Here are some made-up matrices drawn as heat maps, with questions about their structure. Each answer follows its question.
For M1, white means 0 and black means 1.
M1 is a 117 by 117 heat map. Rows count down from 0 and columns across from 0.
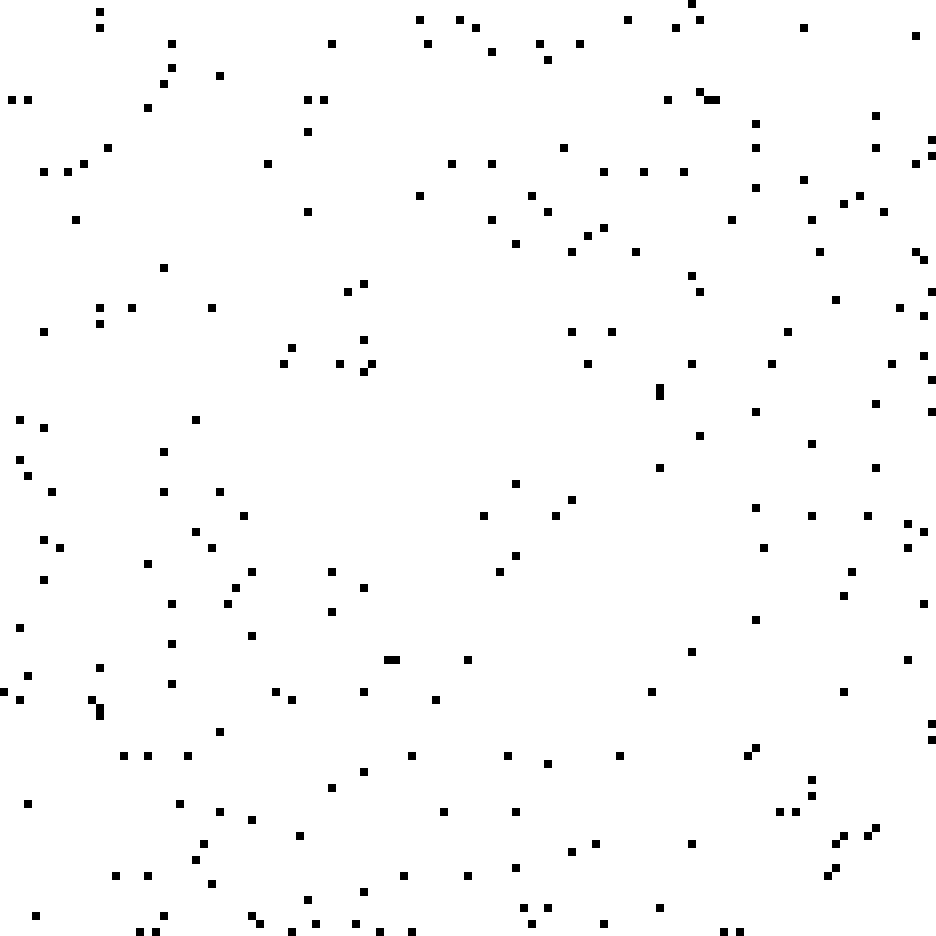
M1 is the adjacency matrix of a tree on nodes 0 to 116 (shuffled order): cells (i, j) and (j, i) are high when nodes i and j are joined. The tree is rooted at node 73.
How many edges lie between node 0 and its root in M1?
3
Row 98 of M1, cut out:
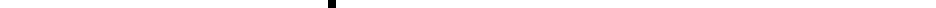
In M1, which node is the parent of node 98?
41
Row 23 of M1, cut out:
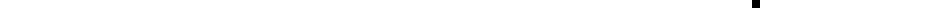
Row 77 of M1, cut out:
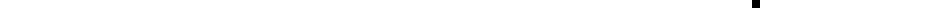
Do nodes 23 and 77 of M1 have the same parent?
yes
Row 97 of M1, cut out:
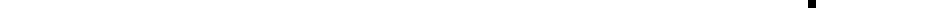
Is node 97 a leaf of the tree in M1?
yes
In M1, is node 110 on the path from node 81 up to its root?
no
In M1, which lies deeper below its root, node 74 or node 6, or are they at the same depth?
node 6
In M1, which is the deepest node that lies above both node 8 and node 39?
21
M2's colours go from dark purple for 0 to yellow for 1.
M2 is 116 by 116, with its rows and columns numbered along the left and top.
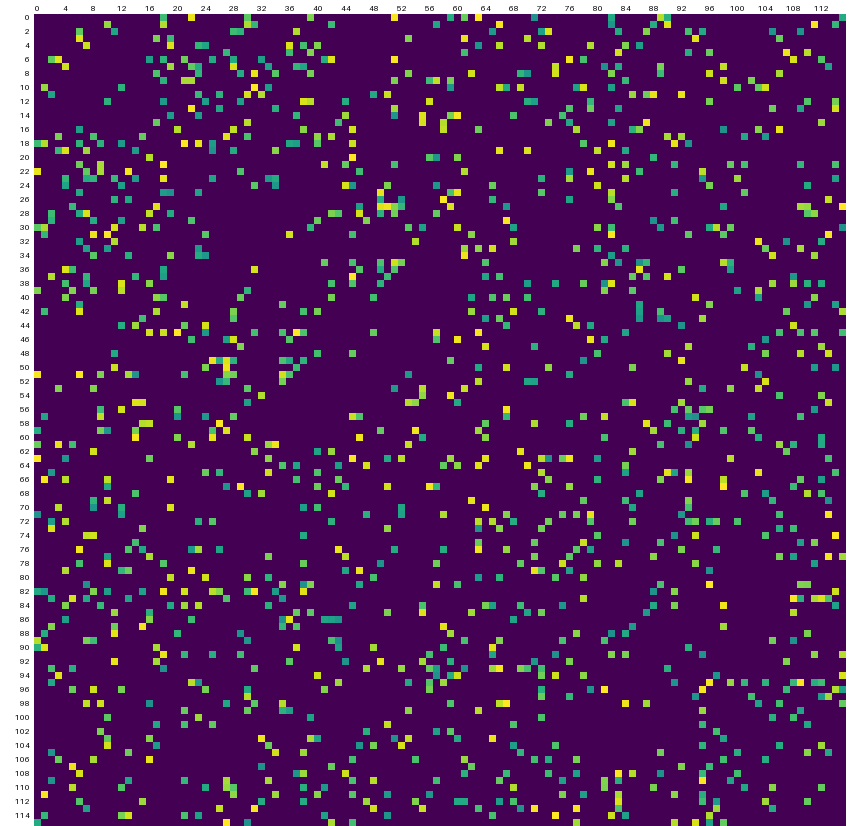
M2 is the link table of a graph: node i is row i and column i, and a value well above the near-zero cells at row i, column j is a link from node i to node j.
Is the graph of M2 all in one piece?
yes
